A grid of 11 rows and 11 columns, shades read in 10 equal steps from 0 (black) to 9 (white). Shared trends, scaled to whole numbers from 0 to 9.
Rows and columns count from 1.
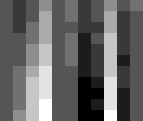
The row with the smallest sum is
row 3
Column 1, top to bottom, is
3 3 3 3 3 3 3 3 3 3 3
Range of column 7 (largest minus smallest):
2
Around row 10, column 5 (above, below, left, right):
3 3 9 3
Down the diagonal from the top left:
3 2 4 6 3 4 1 1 8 1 3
